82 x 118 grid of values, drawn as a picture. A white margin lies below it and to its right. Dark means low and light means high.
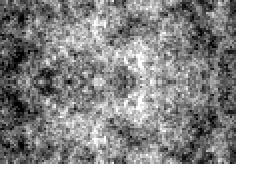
The texture is blotchy. The ninth with the lowest average is the middle left. No row or column stands out. It is mirror symmetric from top to bottom. No overall slope runs across the table. No regular stripes run through it. The histogram is bell-shaped.
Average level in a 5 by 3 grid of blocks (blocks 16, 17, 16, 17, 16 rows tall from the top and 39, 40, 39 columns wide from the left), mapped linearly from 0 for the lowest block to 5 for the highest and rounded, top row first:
141 | 151 | 042 | 151 | 141
